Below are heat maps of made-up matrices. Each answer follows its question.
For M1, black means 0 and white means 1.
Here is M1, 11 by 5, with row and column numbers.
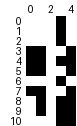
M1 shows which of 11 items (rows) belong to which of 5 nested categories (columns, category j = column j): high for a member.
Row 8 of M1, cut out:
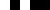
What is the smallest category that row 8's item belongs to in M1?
0
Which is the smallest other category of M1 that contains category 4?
1
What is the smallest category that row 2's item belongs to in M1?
4
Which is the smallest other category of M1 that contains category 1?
0
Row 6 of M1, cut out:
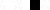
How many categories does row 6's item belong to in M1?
4
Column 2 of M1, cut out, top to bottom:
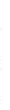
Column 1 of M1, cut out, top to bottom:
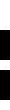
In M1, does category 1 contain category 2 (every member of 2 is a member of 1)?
no
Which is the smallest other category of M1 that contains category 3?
2
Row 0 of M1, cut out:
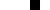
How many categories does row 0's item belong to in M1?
4
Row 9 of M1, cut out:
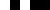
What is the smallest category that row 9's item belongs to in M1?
0
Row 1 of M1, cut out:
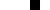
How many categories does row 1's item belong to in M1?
4
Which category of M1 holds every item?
2
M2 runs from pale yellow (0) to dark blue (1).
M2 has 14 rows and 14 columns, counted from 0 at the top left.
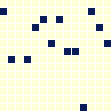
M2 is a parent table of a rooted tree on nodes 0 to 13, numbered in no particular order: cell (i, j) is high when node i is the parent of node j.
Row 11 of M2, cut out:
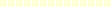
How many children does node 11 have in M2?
0
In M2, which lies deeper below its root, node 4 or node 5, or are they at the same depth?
node 4
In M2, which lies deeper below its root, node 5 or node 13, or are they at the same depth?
node 13
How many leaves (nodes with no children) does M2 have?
7
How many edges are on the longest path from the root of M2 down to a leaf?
3
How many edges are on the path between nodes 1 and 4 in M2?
3
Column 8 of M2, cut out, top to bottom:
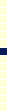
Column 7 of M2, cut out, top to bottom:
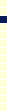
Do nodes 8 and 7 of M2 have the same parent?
no
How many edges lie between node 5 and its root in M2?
1
